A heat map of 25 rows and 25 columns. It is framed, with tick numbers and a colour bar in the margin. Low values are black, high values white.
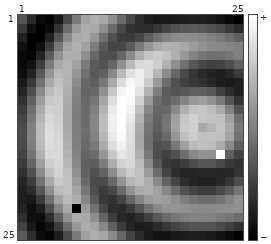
No overall slope runs across the table. Concentric rings centre on the middle right. Two lone cells stand out: one far higher and one far lower than their neighbours. The centre is the ninth with the highest average.
